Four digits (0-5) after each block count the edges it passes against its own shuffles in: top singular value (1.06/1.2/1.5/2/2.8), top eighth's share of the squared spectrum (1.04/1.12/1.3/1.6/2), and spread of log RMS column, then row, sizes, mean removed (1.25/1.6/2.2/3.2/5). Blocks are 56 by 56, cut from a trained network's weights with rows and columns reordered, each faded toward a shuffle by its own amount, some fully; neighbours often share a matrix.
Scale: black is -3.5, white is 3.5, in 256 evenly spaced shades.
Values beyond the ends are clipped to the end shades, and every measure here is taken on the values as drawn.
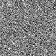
3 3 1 0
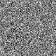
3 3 1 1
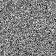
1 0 0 0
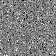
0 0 0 0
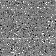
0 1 0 0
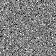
0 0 0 0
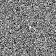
0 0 0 0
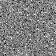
0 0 0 0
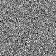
2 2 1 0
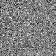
2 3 0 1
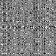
3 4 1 3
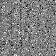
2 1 0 0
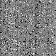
2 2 0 1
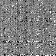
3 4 0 3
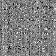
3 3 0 2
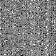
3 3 0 2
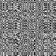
4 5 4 2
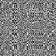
4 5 3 2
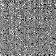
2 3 0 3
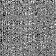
3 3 1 2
